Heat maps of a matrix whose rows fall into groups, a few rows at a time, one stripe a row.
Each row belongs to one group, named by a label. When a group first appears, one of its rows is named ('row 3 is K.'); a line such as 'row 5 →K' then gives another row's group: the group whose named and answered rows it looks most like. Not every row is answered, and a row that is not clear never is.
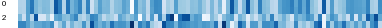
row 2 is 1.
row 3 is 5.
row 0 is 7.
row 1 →7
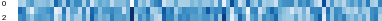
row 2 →5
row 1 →5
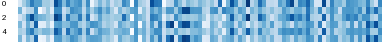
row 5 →1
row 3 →1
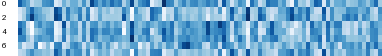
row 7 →7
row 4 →5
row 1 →7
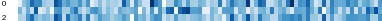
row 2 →7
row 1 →1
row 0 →7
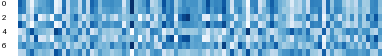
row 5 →1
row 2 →1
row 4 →7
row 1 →5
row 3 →5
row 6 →5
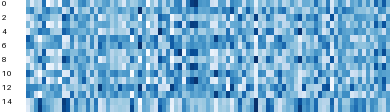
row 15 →7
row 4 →7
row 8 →7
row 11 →1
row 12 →5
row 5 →5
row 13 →5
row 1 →5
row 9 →1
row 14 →7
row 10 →5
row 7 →1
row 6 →5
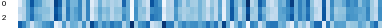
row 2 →7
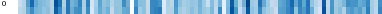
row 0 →7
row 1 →7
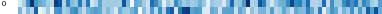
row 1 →1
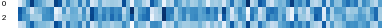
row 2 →5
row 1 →5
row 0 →7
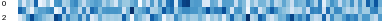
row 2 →7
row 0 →1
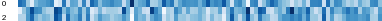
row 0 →5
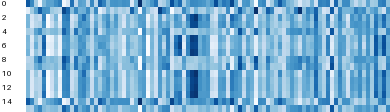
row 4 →7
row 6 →1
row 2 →1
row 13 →1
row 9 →7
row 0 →5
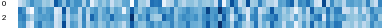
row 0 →7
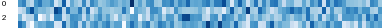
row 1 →7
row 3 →5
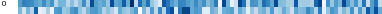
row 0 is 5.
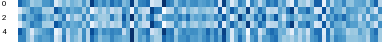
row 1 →7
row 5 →5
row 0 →5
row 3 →7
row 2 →5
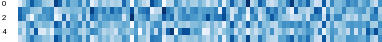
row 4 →1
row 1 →5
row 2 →5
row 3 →7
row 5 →7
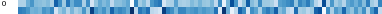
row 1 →5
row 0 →7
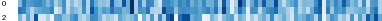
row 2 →1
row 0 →5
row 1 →5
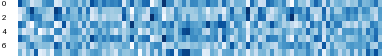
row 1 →7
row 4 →1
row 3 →5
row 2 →7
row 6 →7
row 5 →5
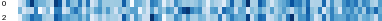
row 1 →1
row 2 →7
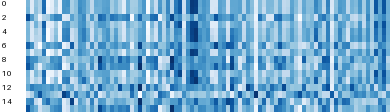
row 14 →5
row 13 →7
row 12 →5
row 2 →5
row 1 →1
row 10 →1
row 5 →1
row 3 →1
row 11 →1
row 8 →5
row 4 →1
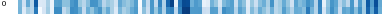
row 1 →1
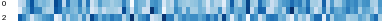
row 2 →5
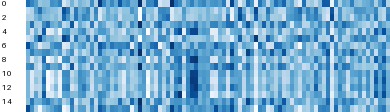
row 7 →5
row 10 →1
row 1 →7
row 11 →1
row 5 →7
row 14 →5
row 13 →1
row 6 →5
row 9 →5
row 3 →5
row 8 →1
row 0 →5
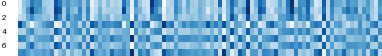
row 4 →7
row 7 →5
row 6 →7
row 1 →7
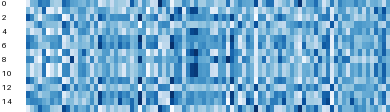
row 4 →1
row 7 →1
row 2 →5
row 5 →5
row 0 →7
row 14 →5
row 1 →1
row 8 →5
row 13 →5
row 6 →5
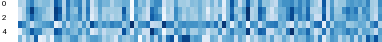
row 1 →7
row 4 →7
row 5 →1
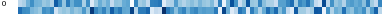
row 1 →5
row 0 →7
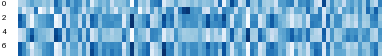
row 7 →5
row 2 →5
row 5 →7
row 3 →5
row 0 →7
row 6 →5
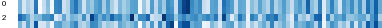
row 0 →1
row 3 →1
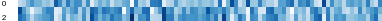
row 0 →7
